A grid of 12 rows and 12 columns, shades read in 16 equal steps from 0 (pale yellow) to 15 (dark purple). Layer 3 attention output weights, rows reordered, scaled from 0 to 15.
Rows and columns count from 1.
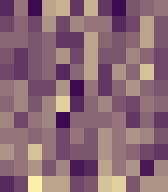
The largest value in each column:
13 12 15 11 15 15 13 12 15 12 14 12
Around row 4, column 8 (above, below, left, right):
9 12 5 10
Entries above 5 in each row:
9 11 10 11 10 12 11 12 12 11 11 7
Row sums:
115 110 109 110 110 112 102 116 99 102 107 82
